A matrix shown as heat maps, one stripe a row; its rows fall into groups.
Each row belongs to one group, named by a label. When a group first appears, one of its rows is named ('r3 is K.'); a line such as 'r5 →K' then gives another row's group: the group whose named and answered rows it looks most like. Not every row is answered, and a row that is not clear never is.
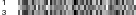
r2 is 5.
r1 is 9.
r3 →9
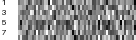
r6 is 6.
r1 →6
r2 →5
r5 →6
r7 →5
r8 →9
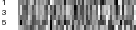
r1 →5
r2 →9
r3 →9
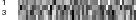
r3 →5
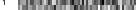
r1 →5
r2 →9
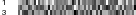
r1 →5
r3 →9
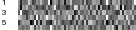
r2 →6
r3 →9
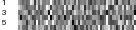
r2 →5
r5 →5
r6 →9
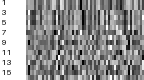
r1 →5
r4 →9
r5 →9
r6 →9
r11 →5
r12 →6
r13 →9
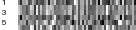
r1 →6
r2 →5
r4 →6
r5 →5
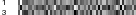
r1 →9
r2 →6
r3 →9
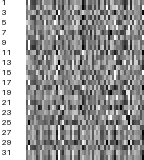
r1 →9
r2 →9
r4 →9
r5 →5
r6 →9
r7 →5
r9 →9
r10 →9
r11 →6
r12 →5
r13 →5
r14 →6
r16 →5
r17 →9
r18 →6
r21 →9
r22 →5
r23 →9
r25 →6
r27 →6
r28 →6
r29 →6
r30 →9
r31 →6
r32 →6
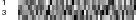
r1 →5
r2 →6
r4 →9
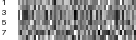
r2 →5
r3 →9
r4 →9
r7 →6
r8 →5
